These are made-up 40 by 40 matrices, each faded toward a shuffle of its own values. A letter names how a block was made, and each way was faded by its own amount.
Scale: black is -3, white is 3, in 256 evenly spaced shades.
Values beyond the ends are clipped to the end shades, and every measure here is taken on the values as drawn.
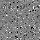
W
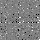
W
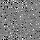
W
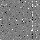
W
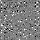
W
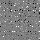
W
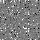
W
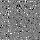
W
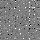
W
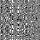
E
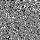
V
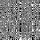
E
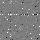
W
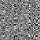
E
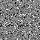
V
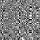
E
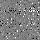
W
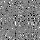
W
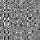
E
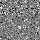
V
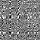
E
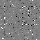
W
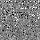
V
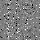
W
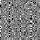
E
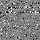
V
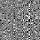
E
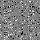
W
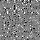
W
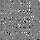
W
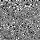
V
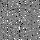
W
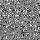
V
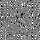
W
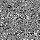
V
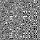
E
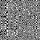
E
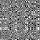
E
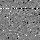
V
